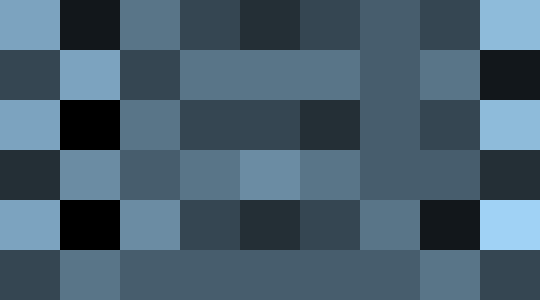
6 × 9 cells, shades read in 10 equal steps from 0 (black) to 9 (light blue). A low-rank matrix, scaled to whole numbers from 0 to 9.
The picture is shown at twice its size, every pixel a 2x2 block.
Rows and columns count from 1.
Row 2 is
3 7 3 5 5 5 4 5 1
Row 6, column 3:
4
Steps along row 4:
up down up up down down same down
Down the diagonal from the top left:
7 7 5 5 2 4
